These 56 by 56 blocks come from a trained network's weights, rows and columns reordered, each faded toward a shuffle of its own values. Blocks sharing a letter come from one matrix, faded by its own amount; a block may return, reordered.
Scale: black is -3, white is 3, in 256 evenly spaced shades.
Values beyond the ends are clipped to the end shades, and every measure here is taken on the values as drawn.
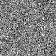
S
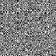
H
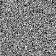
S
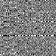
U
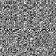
U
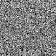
S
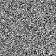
S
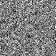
S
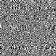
H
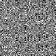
H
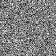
S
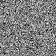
S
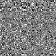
H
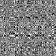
U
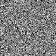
S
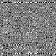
U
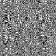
H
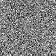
S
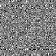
U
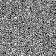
S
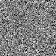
S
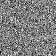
S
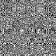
U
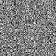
S
